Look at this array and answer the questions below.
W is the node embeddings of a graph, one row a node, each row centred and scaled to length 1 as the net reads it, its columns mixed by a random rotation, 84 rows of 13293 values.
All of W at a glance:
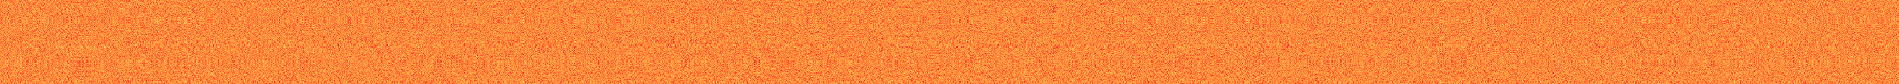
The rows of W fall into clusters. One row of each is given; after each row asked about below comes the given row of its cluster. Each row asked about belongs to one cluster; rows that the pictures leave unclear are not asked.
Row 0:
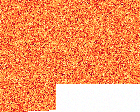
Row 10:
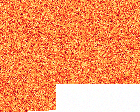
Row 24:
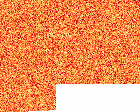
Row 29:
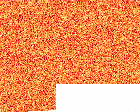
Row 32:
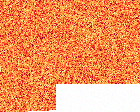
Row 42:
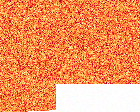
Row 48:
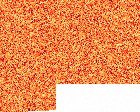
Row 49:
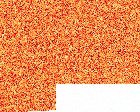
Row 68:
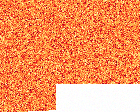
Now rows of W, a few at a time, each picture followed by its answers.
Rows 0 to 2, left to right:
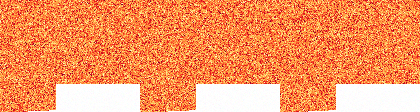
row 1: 42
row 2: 24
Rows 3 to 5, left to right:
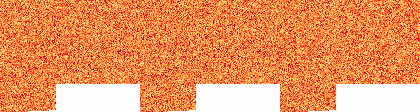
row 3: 49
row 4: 49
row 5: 0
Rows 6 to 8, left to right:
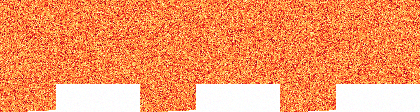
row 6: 10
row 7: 68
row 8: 48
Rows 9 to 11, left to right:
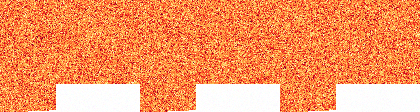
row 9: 32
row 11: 48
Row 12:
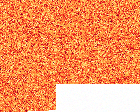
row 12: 10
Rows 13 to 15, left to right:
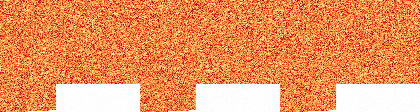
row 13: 32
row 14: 29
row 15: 49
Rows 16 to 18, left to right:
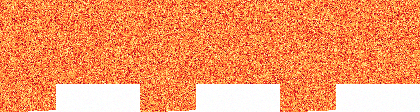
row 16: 24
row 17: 42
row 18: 10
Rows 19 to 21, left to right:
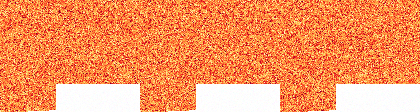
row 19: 42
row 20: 42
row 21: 49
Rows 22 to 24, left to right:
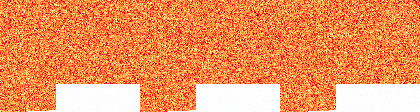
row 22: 42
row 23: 10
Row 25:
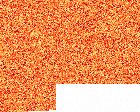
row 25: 48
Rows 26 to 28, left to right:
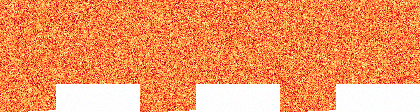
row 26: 24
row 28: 10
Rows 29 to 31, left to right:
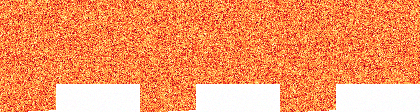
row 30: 24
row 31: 49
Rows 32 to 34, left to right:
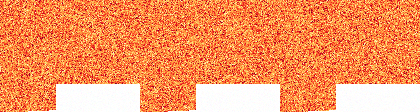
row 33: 0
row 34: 48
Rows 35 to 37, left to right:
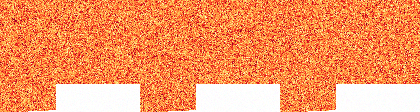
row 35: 24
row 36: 68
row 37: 42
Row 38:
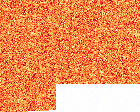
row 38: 48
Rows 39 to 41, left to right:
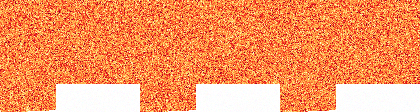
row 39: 42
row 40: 32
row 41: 42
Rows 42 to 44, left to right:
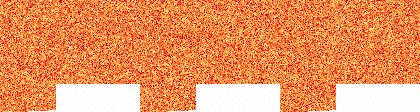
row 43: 32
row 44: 0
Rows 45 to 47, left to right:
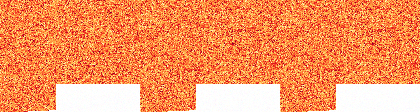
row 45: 0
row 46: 68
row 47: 68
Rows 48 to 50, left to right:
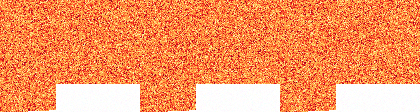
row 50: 48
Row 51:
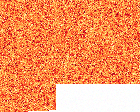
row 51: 0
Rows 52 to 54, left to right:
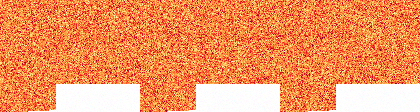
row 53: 10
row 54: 32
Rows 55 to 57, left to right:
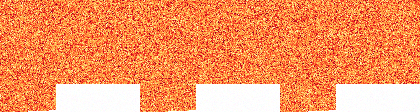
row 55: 29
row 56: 10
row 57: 24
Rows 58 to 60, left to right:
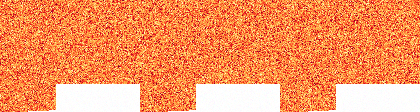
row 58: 29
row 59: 49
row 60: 24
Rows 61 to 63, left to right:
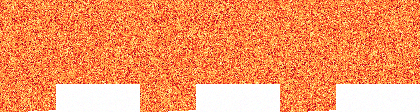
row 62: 24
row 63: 48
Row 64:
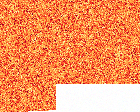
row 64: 24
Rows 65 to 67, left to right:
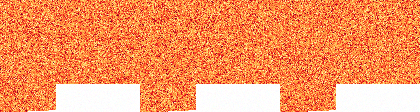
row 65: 10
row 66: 24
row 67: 29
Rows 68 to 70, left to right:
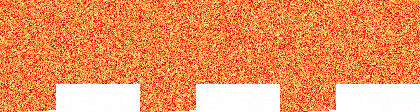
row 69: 48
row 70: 0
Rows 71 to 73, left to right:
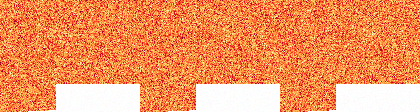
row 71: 24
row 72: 32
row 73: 32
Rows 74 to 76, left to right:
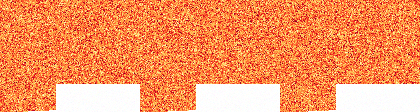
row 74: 48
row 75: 10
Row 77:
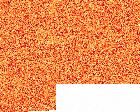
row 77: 0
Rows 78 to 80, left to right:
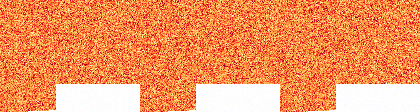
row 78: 48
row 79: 49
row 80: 48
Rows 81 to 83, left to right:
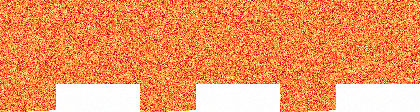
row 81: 42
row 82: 42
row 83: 29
